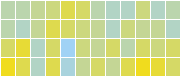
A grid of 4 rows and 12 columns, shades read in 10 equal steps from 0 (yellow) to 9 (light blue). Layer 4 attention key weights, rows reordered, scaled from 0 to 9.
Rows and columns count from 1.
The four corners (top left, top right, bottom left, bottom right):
6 6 0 3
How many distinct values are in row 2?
6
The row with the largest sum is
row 1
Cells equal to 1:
2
